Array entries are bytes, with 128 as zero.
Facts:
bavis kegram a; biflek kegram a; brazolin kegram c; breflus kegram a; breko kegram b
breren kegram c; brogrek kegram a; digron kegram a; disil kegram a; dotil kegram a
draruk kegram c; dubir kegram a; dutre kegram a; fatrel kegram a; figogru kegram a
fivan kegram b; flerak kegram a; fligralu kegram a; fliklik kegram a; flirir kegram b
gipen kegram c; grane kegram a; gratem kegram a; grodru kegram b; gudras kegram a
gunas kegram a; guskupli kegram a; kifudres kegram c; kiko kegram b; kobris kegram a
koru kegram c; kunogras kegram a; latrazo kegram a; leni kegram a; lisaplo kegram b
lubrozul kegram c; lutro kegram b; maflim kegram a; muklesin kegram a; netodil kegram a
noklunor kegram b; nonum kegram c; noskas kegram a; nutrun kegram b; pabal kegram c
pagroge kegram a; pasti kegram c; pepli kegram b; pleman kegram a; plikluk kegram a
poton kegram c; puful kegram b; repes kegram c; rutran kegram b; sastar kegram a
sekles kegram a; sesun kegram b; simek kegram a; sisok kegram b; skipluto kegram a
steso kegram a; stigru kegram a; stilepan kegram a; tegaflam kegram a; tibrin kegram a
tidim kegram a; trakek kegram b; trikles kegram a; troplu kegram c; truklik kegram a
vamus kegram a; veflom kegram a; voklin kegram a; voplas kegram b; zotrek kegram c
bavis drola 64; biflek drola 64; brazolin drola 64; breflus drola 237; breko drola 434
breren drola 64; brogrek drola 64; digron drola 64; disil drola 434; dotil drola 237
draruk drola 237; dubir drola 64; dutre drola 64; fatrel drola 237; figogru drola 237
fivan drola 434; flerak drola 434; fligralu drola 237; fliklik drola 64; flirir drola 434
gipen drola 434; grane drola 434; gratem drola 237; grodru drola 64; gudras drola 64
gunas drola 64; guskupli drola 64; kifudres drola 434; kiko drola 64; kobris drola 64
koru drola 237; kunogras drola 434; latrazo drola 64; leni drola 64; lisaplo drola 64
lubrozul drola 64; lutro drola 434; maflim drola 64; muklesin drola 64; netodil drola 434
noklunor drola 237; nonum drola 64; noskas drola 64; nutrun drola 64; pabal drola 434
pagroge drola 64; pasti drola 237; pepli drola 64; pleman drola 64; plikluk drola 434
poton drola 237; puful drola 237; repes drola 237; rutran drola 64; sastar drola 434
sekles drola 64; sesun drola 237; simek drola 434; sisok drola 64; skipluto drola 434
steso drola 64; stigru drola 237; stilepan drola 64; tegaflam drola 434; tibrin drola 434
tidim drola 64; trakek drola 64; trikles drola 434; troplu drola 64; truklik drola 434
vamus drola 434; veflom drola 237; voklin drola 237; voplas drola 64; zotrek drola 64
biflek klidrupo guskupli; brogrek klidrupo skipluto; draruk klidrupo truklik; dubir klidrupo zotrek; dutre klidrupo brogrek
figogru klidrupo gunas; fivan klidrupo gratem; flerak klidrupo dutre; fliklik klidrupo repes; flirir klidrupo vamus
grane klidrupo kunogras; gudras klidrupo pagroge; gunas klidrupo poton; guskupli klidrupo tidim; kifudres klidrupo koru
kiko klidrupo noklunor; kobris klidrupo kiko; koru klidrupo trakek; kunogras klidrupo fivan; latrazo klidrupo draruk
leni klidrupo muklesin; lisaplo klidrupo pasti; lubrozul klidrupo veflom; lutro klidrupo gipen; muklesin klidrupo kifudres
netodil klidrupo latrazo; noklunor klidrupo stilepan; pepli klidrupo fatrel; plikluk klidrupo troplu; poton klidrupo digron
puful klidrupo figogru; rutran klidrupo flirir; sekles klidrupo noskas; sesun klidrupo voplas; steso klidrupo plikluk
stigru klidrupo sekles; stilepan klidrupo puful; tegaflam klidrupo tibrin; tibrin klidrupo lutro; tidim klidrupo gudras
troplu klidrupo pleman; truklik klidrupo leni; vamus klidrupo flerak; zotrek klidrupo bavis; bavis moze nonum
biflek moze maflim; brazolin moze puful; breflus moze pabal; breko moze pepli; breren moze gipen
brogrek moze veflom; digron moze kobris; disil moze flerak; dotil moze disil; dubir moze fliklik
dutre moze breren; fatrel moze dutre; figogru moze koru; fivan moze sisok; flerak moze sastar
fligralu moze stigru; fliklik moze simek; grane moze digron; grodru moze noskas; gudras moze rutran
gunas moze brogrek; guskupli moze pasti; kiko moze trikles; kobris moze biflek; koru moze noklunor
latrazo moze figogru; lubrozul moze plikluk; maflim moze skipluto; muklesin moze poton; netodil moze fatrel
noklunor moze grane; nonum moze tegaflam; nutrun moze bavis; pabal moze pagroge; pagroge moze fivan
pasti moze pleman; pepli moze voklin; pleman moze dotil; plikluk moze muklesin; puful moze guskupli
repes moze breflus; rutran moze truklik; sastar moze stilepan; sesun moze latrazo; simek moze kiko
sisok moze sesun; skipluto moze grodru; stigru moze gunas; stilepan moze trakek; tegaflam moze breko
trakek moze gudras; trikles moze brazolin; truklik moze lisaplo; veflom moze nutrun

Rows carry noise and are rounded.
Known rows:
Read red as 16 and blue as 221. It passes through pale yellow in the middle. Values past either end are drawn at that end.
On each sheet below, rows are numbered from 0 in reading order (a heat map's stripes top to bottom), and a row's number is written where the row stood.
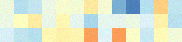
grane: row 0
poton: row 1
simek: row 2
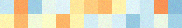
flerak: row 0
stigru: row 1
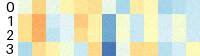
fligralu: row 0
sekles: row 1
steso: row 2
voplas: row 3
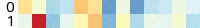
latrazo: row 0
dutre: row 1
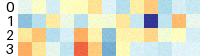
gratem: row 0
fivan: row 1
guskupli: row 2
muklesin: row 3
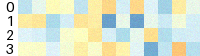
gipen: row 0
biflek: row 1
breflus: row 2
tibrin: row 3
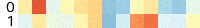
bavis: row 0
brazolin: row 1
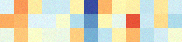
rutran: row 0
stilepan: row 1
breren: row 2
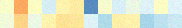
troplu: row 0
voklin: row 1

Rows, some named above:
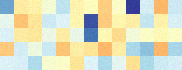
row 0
flirir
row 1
lisaplo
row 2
kiko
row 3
truklik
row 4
breflus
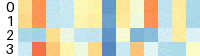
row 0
gudras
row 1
gudras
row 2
noklunor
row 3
nutrun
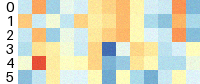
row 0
flerak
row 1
truklik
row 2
flerak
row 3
voplas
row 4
nonum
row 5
sesun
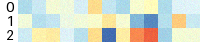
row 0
repes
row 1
grane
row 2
trakek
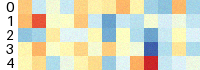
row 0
truklik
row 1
gunas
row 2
sesun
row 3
tegaflam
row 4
pleman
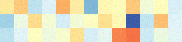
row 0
guskupli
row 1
lutro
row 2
pasti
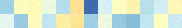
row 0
grodru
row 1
koru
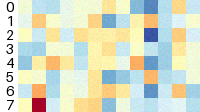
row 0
grane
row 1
breren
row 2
kifudres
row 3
pabal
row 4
breko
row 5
digron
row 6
vamus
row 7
brogrek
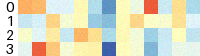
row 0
stilepan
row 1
puful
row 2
draruk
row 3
pepli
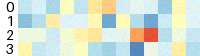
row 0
skipluto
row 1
sesun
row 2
dotil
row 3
figogru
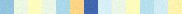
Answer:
sisok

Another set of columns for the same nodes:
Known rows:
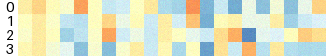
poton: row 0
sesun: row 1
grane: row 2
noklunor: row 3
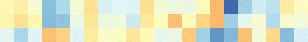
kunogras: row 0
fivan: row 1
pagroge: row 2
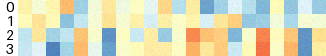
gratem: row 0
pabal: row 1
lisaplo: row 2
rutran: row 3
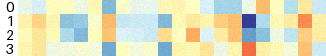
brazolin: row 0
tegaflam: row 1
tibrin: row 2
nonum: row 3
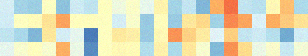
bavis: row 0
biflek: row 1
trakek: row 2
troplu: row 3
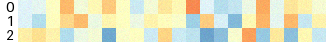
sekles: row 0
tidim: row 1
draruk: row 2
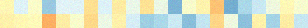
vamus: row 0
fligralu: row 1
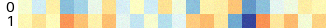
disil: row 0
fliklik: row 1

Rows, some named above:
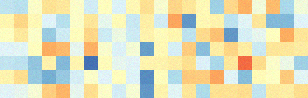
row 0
stilepan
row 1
sesun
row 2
grane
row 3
gunas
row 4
kiko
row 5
breko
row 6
gunas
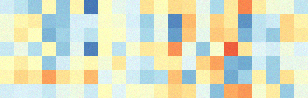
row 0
kiko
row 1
skipluto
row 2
skipluto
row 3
voplas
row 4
kifudres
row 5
stigru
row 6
sisok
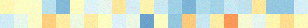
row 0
puful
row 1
brogrek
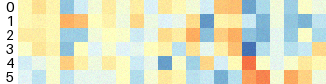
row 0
pabal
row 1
koru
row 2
gipen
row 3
truklik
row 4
brogrek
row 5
latrazo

